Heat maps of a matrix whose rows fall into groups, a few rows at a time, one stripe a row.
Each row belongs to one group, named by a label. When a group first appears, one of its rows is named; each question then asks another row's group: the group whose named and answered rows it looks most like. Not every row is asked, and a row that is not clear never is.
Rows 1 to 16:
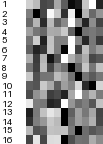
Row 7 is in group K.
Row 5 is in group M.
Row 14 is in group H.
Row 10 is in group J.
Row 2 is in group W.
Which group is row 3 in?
M
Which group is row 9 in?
W
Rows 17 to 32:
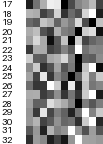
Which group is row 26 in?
W
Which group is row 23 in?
W
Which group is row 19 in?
J
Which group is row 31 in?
M
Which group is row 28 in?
W
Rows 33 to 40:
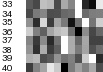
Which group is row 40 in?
H
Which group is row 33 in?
J
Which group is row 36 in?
W
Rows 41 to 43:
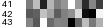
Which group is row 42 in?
J
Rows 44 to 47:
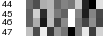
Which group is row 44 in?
J
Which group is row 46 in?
M
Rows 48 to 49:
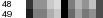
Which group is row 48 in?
H
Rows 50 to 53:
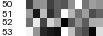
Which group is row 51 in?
K
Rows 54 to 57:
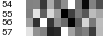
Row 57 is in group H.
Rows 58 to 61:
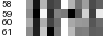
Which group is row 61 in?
K
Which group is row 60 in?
K
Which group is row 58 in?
K
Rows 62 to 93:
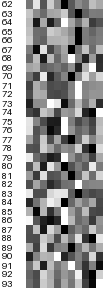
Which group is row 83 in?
W
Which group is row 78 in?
J
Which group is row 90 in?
H
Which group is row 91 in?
M
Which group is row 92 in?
J
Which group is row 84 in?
H
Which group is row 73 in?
H
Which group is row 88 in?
J
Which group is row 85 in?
K
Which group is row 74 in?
J
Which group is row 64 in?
K
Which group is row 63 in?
W
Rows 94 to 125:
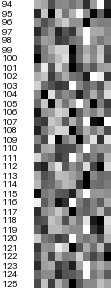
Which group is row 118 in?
J
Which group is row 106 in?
H
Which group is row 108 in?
H
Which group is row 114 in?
W
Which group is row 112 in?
J
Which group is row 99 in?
H
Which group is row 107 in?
J
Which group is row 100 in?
H
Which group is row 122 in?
M
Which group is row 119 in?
J
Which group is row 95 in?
M
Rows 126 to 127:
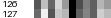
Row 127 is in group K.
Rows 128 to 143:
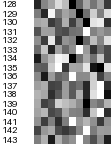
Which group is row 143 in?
M
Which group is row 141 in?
K
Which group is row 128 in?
H
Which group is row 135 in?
J
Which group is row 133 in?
M
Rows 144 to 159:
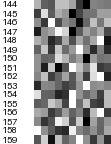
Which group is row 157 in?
W
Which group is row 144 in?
W
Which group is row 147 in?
H
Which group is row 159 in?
M
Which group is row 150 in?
W
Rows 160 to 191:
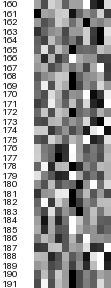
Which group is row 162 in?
W
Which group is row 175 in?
J
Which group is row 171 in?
J
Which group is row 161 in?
H
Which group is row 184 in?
K
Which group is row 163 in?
J
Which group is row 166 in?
K
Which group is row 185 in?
K
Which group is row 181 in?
H
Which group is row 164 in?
J
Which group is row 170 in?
J
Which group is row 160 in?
J
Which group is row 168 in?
H
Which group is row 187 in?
J
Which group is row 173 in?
J
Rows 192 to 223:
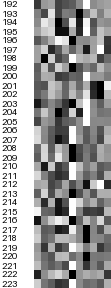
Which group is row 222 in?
H
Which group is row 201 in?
J
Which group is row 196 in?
H
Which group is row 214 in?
K
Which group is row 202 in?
J
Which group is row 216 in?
H
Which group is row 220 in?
W
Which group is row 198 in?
K
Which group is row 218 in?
W
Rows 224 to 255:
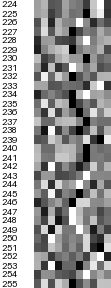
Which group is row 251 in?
J
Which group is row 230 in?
W
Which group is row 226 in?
M
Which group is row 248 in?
K
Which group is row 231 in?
K
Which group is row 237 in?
W
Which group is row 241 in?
W
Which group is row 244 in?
M
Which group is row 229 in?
H
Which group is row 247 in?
K
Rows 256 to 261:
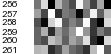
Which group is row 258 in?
J
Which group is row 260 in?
J
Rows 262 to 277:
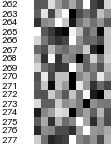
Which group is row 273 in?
W
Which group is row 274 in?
H
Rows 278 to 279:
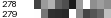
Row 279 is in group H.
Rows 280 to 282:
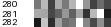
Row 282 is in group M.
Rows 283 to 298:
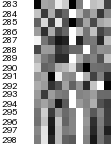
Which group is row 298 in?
M
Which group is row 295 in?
M
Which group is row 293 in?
K
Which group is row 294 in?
K
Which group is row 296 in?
M
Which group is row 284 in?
K
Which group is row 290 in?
W
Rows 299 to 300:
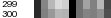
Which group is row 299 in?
H
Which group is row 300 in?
H
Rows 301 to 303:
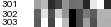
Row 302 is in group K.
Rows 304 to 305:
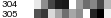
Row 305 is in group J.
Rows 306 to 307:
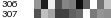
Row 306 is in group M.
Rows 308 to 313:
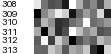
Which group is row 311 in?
K
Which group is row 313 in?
J
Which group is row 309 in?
H
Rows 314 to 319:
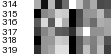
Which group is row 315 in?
H
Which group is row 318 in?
H
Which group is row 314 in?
K
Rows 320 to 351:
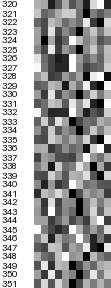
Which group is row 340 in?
K
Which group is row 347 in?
J
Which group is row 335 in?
J
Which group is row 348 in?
W
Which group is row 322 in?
J
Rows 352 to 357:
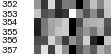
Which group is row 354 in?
H
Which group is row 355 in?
H
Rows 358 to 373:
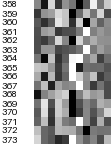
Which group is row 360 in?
W
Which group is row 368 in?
H
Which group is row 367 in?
M
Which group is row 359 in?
H
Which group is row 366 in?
K
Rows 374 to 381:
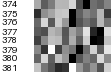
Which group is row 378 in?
J
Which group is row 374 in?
W
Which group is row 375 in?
H
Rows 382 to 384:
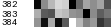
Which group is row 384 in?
K
